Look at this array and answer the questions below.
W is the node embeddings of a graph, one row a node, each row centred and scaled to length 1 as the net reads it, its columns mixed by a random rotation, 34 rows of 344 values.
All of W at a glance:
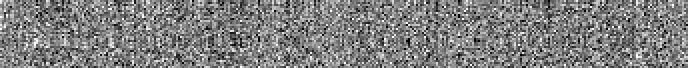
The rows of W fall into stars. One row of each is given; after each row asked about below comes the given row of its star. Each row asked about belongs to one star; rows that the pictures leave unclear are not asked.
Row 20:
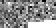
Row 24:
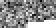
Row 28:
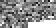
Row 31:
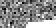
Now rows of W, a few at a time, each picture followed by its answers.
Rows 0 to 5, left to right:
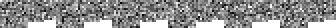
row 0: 31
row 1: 28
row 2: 31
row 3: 20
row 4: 28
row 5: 28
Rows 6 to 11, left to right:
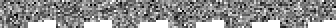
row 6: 20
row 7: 31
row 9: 20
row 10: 24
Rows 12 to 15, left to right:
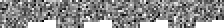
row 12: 31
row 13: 28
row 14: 28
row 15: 24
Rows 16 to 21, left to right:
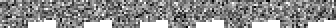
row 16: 28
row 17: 24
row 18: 28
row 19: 20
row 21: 20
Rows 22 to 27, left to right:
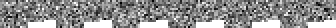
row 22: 20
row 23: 28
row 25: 24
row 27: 31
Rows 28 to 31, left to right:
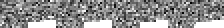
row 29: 28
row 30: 20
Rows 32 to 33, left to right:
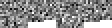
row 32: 31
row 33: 24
